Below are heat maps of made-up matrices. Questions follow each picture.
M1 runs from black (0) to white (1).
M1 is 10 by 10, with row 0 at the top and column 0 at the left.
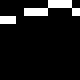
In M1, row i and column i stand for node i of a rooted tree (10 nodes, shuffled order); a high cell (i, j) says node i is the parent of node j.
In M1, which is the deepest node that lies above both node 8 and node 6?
0
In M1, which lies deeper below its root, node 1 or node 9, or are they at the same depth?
node 9
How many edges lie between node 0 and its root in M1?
1
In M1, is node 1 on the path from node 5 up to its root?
yes
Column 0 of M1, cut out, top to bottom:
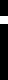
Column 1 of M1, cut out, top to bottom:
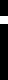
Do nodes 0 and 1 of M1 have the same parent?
yes
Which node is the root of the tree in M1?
2
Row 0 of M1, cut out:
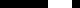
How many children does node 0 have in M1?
3
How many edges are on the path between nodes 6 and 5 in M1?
4
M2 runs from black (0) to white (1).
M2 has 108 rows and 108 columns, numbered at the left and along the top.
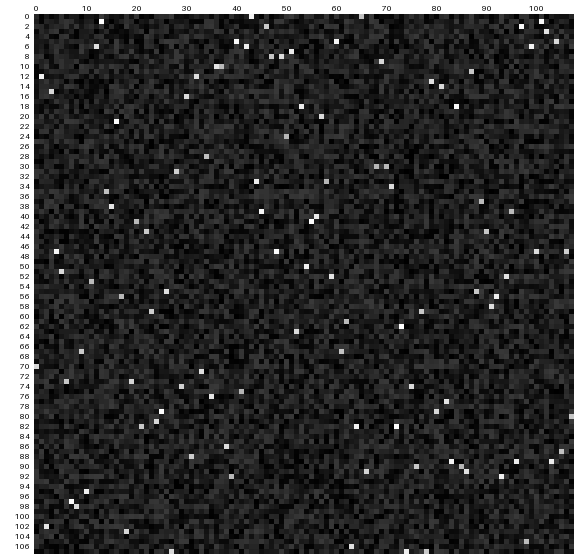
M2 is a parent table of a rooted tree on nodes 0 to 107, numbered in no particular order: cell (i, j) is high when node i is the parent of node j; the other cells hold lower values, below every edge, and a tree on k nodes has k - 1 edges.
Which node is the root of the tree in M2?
67
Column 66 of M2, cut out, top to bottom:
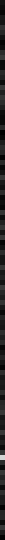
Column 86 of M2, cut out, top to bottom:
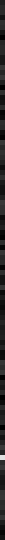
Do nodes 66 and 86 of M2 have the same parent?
yes
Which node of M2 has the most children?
47
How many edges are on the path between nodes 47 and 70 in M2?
10
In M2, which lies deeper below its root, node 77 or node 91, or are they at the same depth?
node 77
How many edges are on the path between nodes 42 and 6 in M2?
1
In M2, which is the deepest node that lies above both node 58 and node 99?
6
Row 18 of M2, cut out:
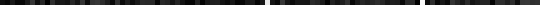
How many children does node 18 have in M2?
2
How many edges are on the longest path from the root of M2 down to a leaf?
69
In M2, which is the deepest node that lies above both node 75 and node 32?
12
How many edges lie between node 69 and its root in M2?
2
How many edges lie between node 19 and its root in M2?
4
